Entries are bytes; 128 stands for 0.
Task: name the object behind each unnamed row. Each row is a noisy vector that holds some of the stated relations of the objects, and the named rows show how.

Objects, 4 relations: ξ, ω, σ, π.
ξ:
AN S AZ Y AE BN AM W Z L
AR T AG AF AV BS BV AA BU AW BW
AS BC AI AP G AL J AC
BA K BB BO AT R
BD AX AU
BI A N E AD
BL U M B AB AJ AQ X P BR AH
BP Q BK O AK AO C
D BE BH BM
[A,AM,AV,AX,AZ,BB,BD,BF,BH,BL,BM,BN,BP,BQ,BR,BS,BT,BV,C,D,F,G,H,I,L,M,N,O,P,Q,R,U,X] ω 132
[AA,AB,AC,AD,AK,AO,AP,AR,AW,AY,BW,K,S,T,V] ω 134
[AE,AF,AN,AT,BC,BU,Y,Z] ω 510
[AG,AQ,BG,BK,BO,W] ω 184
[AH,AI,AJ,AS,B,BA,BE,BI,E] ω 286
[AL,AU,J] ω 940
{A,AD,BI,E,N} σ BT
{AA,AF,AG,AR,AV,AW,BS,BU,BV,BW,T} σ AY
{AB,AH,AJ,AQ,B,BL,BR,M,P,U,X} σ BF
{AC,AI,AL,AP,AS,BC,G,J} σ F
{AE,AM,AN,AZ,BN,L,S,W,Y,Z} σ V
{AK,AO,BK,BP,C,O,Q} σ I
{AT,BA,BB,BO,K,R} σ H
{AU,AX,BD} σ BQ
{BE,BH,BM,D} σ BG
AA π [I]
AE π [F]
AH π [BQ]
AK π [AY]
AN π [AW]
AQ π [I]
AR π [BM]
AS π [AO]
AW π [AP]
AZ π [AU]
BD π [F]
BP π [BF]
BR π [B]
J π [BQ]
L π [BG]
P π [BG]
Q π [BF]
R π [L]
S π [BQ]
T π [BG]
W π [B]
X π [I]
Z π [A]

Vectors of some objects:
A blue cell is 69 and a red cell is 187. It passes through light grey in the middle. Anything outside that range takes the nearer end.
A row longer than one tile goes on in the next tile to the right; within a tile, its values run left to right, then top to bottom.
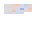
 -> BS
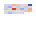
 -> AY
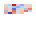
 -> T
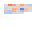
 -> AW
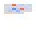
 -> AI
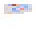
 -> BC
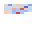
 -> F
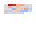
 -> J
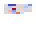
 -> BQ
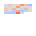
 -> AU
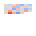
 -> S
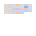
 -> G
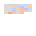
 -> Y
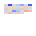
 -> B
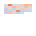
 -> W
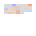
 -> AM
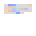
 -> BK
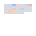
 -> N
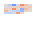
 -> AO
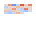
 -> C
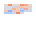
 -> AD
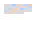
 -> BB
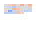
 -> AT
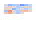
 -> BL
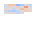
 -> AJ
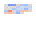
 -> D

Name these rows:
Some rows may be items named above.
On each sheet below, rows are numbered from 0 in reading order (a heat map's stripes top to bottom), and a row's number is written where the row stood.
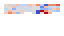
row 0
AZ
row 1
R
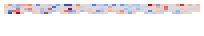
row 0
L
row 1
F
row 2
I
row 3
B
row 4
D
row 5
AH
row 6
BU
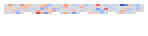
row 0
AK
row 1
S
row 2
AQ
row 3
AI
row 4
A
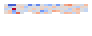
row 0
BQ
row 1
B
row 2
AE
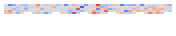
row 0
D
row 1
AQ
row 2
F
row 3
AN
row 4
B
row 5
V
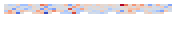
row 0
BD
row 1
AR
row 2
BM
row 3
BO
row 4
Z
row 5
AP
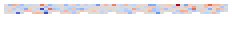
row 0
AG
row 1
AS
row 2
K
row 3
O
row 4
BE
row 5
BK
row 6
BR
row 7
AL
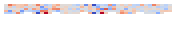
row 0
AC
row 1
P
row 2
AB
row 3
BG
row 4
AZ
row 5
AF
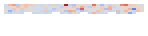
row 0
E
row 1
BO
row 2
BR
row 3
X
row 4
AA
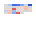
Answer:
BF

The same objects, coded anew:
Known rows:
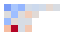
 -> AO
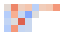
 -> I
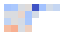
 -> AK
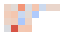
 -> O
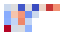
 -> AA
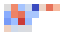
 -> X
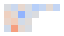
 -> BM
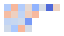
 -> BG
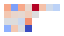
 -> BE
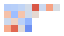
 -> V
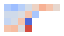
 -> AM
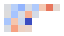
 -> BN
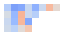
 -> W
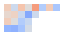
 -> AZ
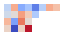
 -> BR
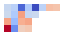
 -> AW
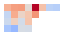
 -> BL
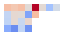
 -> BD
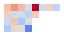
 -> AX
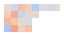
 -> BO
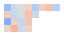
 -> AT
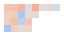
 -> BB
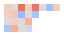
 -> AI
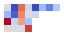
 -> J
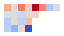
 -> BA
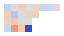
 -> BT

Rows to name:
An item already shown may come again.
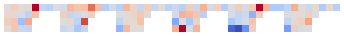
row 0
K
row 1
BC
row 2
BF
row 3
AB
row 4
AN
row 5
BF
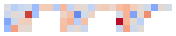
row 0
AJ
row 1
AG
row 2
AU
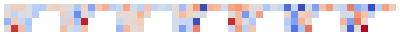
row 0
G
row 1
AF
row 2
BF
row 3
AE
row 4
AU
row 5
Z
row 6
BR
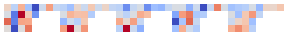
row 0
AH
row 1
AB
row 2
AL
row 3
AQ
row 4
C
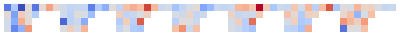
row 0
Z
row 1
R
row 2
BC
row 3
AK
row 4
BC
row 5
Y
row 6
BK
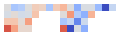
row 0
AY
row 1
T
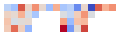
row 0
F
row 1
BU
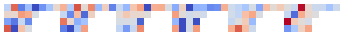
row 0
P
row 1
S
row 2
AE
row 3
L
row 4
C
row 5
BQ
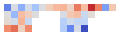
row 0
AC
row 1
AS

